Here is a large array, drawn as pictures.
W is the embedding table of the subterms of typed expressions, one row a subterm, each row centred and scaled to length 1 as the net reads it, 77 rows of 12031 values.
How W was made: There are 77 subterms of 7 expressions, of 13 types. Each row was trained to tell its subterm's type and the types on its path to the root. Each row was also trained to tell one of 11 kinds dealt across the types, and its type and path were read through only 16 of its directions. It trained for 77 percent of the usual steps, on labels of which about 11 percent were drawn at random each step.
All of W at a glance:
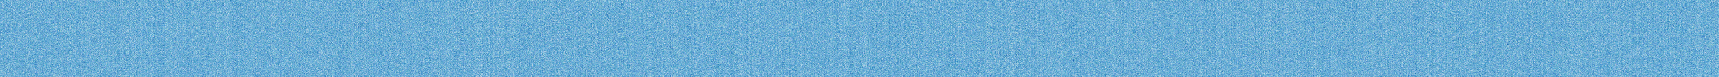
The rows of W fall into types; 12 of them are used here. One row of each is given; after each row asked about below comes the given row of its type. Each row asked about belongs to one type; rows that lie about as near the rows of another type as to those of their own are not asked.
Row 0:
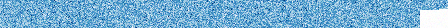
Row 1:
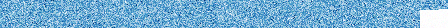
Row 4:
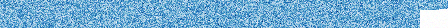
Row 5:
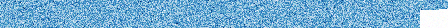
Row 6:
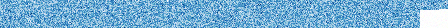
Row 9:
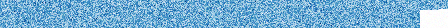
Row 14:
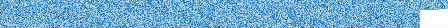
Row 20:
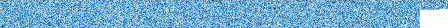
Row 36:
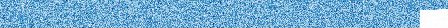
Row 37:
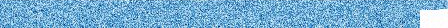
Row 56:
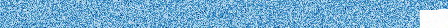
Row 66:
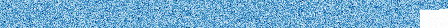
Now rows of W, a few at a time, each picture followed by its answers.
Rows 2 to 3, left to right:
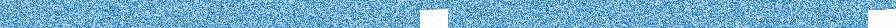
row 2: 36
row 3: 5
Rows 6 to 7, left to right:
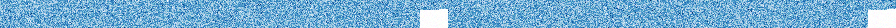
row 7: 4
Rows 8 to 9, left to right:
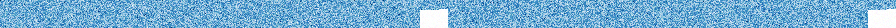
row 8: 66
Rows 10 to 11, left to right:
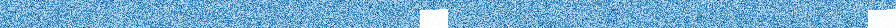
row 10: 56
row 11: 14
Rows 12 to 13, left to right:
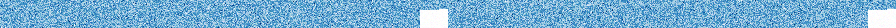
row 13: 20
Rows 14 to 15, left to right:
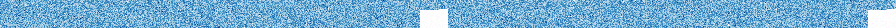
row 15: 37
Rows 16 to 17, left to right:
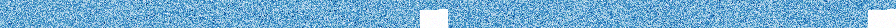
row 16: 20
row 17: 4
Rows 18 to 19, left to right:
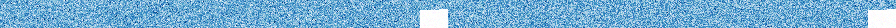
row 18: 6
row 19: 1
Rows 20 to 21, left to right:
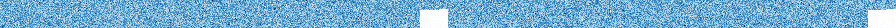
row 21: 14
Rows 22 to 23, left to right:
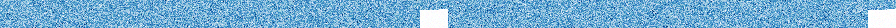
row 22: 36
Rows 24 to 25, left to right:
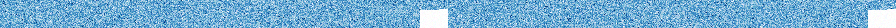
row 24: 37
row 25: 9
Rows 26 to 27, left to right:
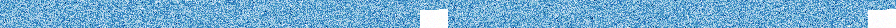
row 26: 37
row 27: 56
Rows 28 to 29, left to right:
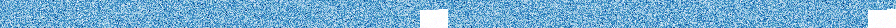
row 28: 1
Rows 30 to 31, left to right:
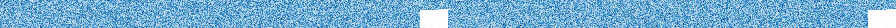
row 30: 6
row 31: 14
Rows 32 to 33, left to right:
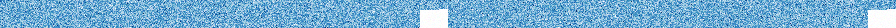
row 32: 5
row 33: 66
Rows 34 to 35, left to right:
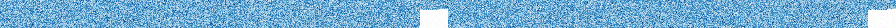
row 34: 36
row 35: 66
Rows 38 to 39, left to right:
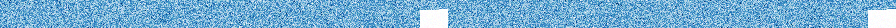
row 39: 1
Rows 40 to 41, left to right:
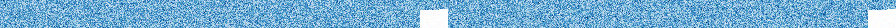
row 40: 5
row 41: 9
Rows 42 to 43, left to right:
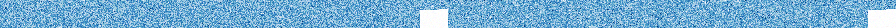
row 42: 1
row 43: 14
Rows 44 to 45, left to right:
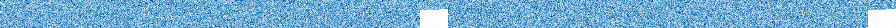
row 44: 6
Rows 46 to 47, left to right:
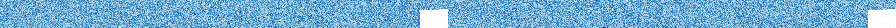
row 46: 36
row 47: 14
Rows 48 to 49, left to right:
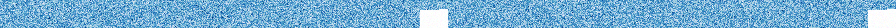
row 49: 20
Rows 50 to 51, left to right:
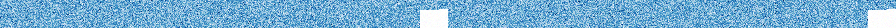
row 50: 36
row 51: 56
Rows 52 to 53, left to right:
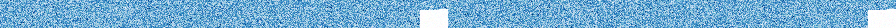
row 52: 56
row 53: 56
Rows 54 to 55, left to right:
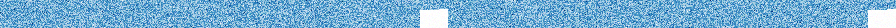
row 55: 66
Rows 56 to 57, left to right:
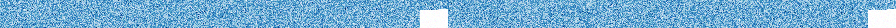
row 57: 9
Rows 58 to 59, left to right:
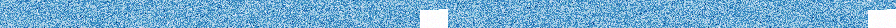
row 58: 14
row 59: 1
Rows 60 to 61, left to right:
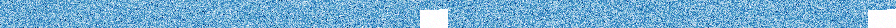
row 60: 9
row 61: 4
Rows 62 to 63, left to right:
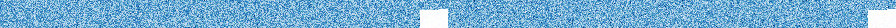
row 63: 5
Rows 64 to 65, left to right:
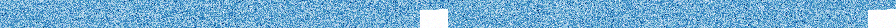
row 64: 20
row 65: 20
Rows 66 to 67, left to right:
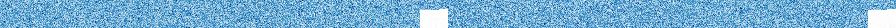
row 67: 4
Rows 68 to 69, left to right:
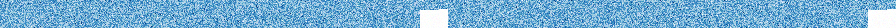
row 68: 1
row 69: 6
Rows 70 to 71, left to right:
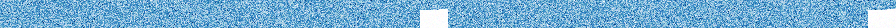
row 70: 36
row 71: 36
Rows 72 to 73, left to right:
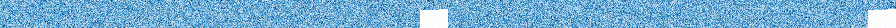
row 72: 14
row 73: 20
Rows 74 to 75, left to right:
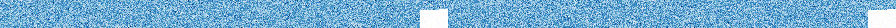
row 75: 6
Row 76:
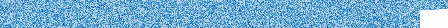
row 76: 1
